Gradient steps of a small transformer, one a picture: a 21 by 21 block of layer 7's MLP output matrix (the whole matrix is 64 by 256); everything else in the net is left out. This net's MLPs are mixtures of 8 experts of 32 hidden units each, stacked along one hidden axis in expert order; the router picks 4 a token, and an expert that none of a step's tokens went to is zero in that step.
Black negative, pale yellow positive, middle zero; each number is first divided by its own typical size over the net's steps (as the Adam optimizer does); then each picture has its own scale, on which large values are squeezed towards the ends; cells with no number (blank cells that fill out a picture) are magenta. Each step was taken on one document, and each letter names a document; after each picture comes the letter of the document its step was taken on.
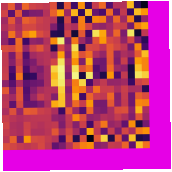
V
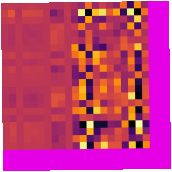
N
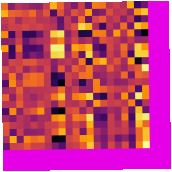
V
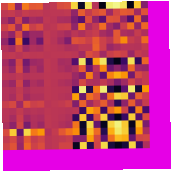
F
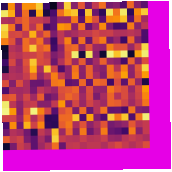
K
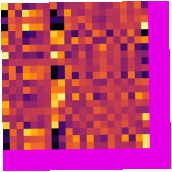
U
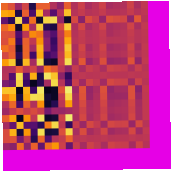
K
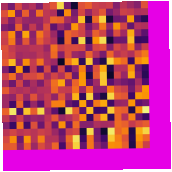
F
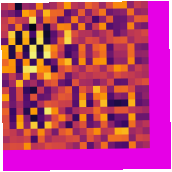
F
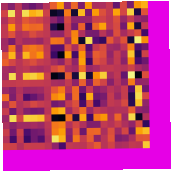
V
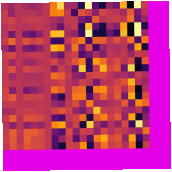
N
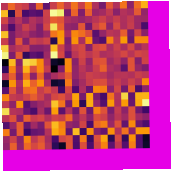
U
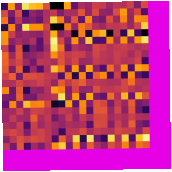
U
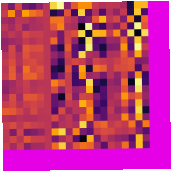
N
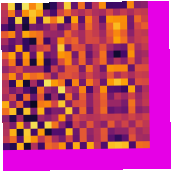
K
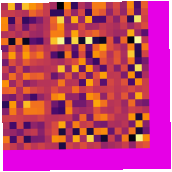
V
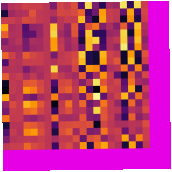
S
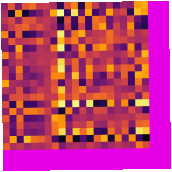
V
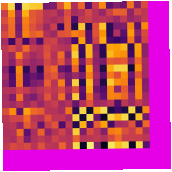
F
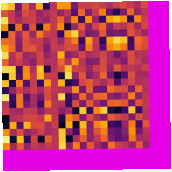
F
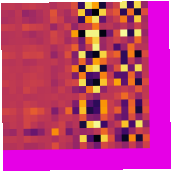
S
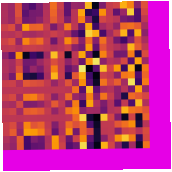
S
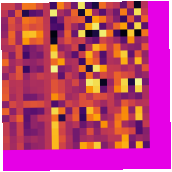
S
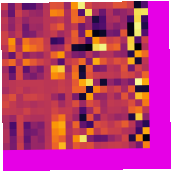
V
